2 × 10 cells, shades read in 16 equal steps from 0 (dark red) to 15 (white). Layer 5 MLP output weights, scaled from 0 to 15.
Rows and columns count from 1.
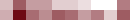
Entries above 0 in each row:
10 9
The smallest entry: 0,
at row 2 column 2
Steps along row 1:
down up same up same up up same down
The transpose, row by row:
11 10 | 5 0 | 9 6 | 9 8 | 12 5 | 12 6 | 13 9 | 15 7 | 15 12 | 7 5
